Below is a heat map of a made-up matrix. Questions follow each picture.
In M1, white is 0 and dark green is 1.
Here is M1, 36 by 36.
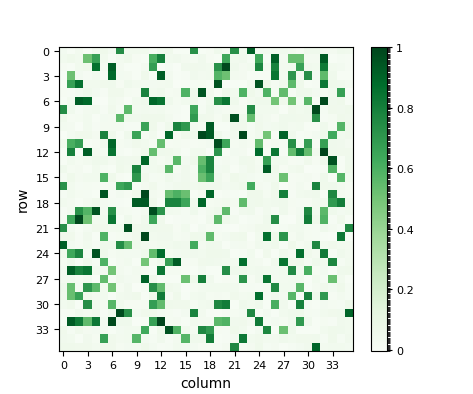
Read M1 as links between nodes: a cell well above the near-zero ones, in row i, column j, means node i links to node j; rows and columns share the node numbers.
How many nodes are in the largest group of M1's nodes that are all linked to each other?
6
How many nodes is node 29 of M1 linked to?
7
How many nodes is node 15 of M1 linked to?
6
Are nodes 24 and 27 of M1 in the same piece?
no
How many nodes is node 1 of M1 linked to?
10
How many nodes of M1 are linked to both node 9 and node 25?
2
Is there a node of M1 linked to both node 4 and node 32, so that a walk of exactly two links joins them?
yes
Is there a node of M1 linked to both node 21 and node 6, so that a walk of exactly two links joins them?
no
